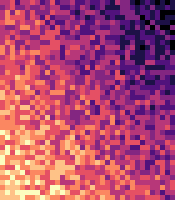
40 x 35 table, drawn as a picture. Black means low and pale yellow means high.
Neither half mirrors the other. The ninth with the lowest average is the top right. The ninth with the highest average is the bottom left. The field climbs toward the bottom left. No single row or column stands out from its neighbours. There are no regular stripes.
